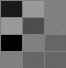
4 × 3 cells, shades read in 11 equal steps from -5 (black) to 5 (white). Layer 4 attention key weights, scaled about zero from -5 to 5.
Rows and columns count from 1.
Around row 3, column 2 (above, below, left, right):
-2 -1 -5 -1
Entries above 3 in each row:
0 0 0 0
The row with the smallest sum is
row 3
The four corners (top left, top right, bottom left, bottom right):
-4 0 0 -1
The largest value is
1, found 2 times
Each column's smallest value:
-5 -2 -1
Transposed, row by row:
-4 1 -5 0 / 1 -2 0 -1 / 0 0 -1 -1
